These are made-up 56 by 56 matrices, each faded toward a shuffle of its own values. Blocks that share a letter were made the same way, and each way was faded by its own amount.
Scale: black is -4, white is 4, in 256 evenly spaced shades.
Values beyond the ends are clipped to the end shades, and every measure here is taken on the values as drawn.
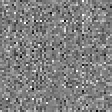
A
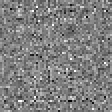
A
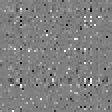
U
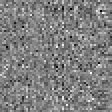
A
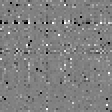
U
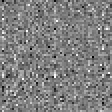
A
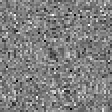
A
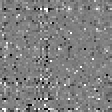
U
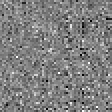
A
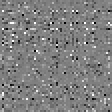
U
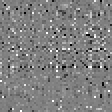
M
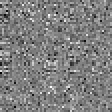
A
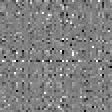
U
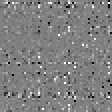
U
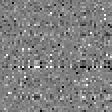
M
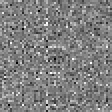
A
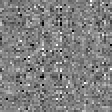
A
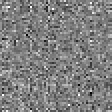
A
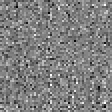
A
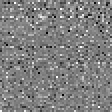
M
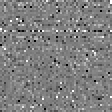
M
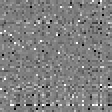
M
